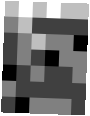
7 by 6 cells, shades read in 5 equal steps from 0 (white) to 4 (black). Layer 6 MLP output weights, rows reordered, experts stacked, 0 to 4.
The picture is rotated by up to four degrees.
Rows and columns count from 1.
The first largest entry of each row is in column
1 3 6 4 1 2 2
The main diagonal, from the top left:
1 1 1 4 3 3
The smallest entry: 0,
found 2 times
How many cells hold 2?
13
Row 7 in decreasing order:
4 3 3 2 2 2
